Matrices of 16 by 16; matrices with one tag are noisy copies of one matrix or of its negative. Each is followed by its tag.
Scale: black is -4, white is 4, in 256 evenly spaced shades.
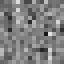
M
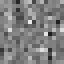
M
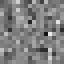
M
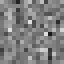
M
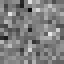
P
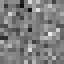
P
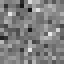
P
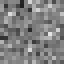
P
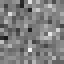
P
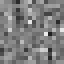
M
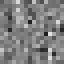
M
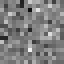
P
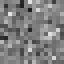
P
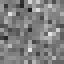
P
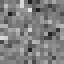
P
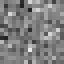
P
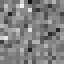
P
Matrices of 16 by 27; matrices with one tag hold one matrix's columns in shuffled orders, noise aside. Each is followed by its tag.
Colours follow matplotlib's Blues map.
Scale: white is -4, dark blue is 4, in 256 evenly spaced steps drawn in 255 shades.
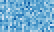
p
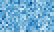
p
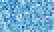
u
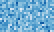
p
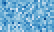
p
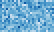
u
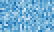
p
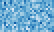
p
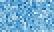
u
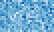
u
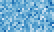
p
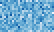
u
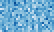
p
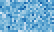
u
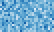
p
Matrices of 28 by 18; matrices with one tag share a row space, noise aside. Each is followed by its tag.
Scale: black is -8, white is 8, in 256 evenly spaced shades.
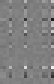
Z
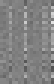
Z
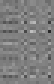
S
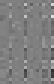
Z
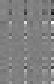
Z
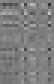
S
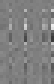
Z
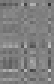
S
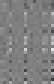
Z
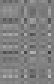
S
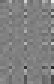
Z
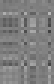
S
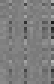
Z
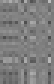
S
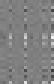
Z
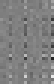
Z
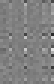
Z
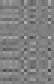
S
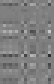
S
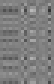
S
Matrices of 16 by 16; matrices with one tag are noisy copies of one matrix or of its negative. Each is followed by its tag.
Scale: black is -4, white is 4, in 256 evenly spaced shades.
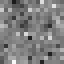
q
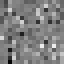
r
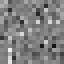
r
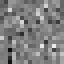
r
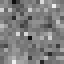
q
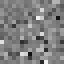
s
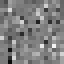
r
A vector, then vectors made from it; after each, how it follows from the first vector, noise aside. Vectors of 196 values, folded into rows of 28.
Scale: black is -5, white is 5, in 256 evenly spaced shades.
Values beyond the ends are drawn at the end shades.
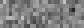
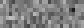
copied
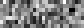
scaled up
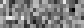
scaled up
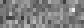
negated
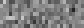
copied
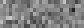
copied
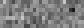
copied
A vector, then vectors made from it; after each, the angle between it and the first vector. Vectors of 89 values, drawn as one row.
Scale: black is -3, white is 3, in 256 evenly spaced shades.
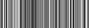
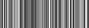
nearly parallel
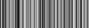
partly opposed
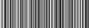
orthogonal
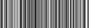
nearly parallel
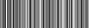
partly opposed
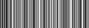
orthogonal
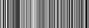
nearly opposite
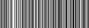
partly aligned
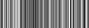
nearly parallel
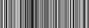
nearly parallel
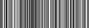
nearly parallel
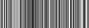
nearly parallel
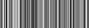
nearly parallel
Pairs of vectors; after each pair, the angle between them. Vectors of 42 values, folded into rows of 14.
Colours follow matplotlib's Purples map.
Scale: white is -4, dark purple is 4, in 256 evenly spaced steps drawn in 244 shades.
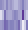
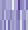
orthogonal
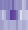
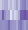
nearly opposite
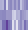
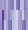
partly aligned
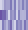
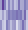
partly opposed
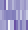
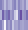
orthogonal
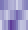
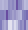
nearly opposite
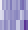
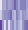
partly aligned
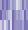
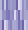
orthogonal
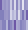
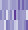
partly opposed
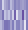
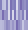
partly aligned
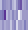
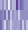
partly aligned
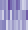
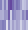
nearly parallel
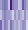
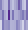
partly opposed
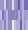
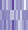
partly opposed
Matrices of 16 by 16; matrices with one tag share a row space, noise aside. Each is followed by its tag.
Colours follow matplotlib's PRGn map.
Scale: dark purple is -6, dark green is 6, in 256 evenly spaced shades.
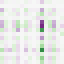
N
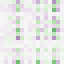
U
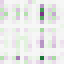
N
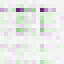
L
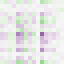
L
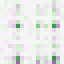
U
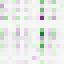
N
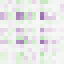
L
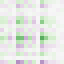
L
